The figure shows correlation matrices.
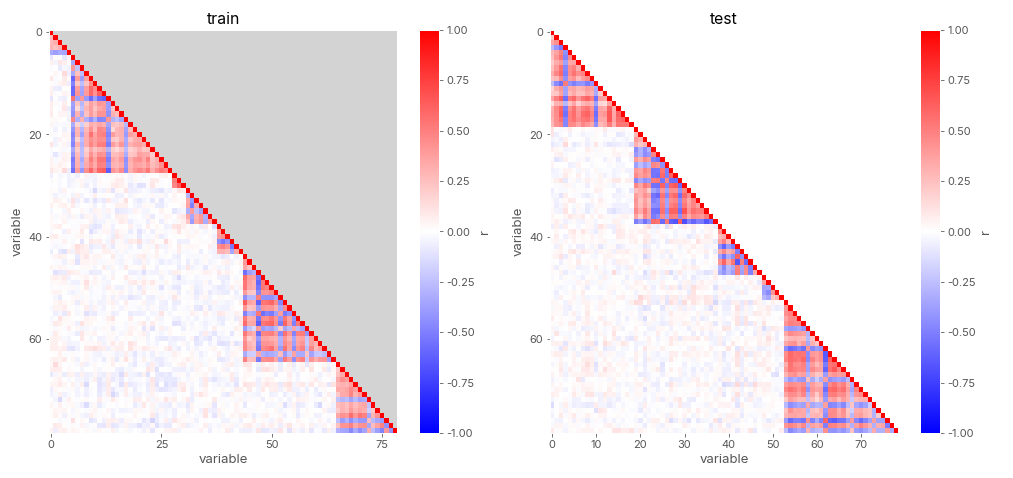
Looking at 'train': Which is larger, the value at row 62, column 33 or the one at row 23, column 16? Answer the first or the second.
the second
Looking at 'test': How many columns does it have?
79
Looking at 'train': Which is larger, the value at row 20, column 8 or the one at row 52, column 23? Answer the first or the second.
the first
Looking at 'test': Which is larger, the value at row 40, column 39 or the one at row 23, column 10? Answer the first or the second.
the first
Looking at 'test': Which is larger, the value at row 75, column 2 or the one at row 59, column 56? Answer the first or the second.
the second
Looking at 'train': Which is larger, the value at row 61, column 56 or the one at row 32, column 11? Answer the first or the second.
the first
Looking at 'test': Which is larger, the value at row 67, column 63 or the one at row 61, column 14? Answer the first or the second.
the first
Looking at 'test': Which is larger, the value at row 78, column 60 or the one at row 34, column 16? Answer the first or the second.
the second
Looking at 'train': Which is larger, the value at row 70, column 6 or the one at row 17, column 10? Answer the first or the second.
the first
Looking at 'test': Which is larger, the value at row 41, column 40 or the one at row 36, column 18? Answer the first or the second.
the first
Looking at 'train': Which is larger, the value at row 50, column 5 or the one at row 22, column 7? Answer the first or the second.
the first
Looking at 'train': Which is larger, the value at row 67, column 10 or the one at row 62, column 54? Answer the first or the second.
the second
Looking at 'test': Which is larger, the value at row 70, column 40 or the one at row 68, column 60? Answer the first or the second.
the first
